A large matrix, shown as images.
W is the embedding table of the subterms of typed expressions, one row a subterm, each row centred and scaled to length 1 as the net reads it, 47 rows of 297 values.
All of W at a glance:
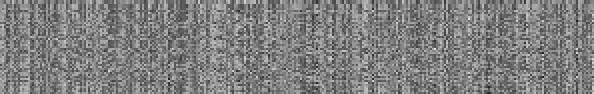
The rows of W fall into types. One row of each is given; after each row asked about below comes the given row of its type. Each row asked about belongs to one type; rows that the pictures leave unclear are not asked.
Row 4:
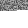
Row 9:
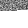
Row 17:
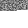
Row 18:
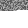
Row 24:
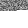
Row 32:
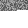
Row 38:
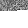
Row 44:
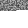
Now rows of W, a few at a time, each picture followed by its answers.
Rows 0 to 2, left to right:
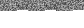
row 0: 9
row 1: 9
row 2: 4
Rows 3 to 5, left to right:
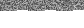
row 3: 4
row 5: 38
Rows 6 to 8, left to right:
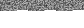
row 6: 4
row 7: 44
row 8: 44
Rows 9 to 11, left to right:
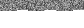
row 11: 9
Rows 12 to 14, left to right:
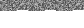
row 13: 32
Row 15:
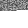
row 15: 44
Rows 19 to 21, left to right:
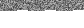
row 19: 17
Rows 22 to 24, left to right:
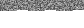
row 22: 4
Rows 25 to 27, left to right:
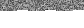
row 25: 17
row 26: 38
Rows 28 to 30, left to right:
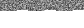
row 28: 17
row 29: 18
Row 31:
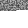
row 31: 44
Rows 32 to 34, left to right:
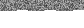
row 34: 17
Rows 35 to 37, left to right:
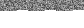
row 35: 24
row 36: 32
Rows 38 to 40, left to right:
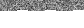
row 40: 38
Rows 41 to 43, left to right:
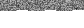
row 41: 44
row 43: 32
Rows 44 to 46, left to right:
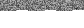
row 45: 4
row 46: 32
